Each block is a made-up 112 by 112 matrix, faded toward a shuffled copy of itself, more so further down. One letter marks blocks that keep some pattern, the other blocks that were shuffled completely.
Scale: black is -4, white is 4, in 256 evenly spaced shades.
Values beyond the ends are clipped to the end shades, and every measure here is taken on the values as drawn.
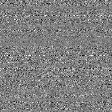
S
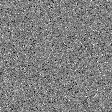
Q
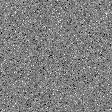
Q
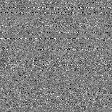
S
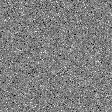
Q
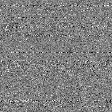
S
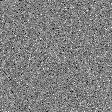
Q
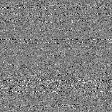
S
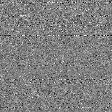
S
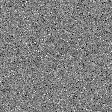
Q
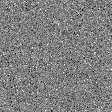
Q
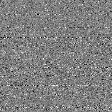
S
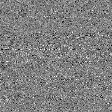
S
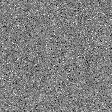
Q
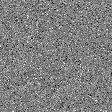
Q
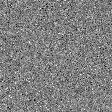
Q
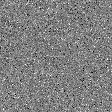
Q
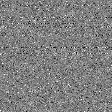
S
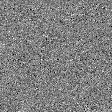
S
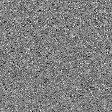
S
